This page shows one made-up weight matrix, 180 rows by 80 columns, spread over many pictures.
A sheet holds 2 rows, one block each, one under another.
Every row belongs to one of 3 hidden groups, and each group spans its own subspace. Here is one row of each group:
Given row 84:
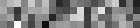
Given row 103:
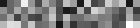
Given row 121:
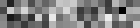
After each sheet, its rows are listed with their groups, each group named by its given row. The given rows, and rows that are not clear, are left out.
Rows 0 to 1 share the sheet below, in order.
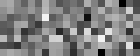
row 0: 84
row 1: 103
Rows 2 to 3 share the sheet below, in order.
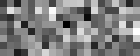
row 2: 121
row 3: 84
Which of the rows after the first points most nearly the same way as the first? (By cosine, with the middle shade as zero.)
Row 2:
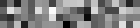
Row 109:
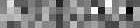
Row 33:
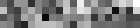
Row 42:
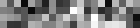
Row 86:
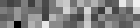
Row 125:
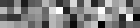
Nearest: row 125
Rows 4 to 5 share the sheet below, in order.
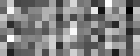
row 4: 121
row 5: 121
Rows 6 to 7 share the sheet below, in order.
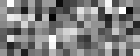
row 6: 121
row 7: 121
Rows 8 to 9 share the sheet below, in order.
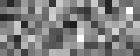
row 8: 121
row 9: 84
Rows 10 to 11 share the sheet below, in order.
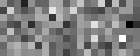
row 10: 103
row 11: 121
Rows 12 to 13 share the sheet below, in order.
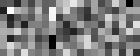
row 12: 121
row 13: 121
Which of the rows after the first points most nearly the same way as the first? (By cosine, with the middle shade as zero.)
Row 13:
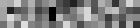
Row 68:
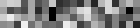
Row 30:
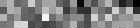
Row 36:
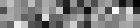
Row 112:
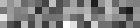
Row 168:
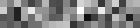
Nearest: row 68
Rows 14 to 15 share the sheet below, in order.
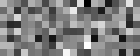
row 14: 103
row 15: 121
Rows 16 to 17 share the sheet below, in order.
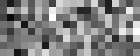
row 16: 121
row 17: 84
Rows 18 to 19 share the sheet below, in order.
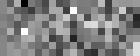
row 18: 103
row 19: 103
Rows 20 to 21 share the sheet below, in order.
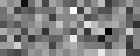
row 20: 103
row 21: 103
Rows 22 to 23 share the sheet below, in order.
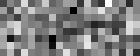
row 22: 103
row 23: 121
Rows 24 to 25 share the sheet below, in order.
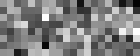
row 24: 84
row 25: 84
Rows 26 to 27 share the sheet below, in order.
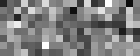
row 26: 103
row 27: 84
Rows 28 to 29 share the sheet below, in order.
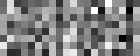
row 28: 121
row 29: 121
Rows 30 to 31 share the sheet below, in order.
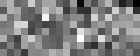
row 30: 84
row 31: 84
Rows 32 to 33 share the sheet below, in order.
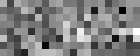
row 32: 121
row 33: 84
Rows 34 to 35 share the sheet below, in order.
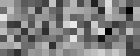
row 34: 121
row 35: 103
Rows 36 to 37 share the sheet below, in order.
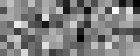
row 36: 84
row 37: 84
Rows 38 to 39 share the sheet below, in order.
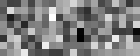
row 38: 121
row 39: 84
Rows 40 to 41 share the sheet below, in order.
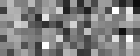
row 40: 84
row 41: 84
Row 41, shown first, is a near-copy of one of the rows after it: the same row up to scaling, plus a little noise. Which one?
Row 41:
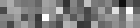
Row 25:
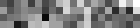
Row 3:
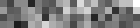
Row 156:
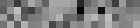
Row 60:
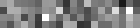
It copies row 60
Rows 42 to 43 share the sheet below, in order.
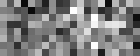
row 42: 103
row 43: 103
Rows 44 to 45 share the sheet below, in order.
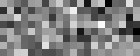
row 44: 103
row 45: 84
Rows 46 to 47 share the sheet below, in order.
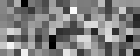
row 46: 103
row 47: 121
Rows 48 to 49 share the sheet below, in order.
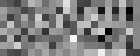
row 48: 84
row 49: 103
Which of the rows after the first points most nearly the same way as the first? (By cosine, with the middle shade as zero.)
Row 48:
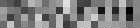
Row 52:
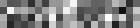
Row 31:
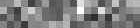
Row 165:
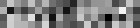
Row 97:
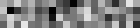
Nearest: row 52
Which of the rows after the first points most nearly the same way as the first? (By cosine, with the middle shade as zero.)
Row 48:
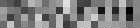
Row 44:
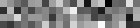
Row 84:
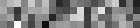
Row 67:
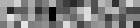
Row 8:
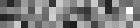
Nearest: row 44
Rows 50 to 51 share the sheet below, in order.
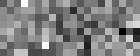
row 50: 103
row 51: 84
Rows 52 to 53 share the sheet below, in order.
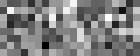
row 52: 121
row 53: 84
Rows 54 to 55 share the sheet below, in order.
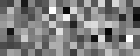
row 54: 103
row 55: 121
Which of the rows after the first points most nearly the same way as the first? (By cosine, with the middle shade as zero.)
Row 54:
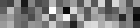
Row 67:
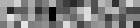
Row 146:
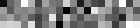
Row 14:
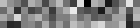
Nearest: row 146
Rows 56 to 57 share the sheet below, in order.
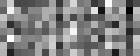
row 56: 121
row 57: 121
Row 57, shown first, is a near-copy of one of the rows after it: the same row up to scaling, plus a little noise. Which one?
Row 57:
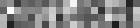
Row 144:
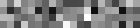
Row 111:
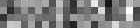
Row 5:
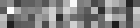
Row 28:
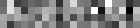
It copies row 5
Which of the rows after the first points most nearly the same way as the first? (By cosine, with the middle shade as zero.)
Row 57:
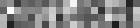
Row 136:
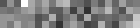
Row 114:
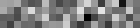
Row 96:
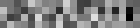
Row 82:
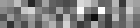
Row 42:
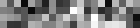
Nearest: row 96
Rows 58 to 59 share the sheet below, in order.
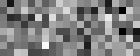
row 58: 121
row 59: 84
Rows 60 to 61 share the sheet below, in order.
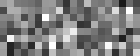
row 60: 84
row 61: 121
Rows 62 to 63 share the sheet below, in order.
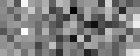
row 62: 103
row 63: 103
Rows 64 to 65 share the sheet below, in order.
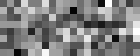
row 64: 103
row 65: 84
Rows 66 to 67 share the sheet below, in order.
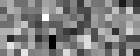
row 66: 84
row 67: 121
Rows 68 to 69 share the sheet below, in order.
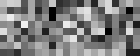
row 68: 121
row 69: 103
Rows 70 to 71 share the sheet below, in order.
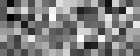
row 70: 121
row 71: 84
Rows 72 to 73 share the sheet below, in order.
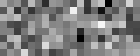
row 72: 103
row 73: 84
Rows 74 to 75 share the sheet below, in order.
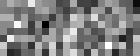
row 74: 84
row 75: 121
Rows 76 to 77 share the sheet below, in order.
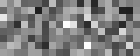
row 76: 121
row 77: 84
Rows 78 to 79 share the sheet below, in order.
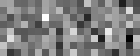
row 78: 84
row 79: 121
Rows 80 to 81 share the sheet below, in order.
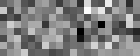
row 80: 103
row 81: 84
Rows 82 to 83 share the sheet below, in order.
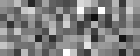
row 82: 84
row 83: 121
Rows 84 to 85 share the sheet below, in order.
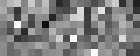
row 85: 103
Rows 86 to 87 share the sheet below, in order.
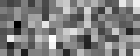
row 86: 84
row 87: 121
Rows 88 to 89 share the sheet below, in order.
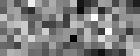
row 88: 84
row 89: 103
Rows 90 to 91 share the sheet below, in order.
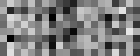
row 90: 121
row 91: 121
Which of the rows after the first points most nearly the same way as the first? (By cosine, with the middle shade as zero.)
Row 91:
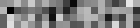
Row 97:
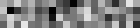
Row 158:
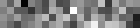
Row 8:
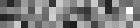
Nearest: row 97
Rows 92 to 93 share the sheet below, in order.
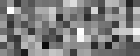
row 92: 121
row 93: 84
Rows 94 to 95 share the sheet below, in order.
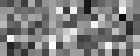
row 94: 103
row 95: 121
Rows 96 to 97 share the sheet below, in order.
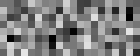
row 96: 84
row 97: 121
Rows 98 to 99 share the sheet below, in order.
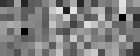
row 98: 103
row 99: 103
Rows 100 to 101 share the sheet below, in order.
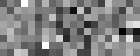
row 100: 103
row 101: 84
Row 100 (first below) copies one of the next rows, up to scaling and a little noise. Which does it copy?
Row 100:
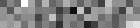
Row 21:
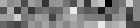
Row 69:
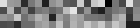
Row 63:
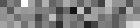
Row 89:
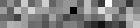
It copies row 63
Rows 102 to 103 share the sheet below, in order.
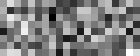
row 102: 121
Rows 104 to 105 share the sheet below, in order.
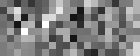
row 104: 84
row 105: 103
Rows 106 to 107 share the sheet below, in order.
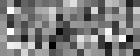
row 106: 121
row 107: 121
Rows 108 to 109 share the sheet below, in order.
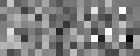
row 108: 121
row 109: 121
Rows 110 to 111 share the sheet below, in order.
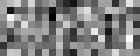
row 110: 121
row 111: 121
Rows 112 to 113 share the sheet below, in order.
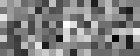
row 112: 121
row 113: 84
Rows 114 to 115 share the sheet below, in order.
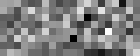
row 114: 84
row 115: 103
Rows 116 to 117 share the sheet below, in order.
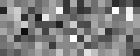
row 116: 84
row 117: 103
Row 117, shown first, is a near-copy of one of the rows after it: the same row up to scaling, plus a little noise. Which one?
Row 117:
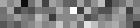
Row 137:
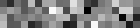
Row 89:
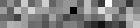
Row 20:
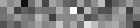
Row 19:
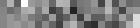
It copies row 20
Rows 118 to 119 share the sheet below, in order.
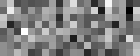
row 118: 121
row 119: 103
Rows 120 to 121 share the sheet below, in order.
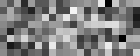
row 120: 103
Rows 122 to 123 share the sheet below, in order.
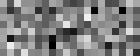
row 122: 121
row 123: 121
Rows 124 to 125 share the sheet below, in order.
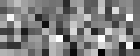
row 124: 84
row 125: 103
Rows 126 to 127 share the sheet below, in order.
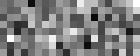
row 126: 84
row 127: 121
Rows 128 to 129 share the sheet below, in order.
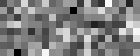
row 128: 103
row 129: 84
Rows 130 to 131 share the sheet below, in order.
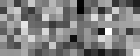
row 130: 84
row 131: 103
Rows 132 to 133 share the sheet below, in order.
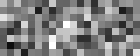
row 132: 121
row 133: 121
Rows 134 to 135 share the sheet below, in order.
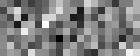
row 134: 84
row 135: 103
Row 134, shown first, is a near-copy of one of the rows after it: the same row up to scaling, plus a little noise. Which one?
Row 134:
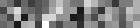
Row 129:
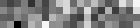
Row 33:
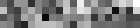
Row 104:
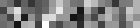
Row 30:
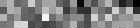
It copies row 104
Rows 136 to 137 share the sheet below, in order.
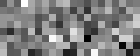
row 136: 103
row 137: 103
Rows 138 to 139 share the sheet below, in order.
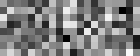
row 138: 121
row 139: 103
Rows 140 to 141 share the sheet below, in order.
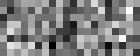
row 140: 121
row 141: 121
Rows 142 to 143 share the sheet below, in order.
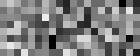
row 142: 84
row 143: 121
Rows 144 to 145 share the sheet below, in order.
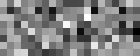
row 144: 121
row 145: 84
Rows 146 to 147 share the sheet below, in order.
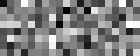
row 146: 103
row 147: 121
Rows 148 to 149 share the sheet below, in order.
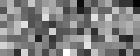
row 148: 84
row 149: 121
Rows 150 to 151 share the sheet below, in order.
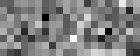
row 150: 84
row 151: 103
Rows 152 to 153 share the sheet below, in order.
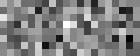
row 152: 121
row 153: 84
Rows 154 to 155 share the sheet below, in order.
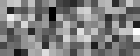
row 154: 121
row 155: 84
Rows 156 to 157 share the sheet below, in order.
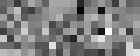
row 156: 84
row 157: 103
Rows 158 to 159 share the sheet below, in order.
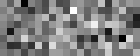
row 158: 103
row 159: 121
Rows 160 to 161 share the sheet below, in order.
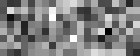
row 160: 121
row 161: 103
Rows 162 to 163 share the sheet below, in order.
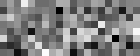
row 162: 103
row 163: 84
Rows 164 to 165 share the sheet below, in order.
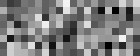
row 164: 84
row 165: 121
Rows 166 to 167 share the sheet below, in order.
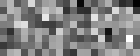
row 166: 84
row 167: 121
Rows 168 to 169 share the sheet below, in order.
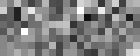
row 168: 84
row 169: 103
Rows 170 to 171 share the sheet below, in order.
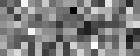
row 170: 103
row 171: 84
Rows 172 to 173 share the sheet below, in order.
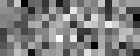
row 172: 103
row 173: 103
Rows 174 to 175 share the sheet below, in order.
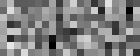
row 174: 121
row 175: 121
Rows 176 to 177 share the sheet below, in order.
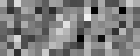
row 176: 121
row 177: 84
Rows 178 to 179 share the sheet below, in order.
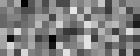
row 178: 103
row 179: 121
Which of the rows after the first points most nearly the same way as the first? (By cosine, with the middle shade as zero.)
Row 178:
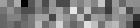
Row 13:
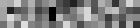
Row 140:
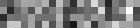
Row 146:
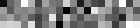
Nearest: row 13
